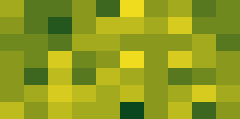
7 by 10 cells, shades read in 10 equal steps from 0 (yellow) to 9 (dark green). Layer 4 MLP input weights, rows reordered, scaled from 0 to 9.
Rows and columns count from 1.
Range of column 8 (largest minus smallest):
5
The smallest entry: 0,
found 2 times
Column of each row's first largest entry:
5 3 3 2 2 1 6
